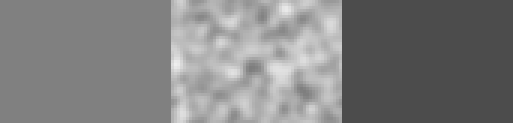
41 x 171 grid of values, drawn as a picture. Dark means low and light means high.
It is made of 1 by 3 panels. Panel 1,1: middling, flat. Panel 1,2: high, blotchy. Panel 1,3: low, flat.
